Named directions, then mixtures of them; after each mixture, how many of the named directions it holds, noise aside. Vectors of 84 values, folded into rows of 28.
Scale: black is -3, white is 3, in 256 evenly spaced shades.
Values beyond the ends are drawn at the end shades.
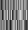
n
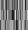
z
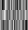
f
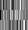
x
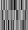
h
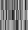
one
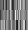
two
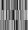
two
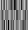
one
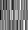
one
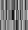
one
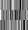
one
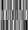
three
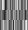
one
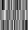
one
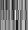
two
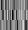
two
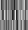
three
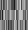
three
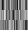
two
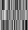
one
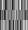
two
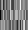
one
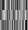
two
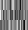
one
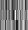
two
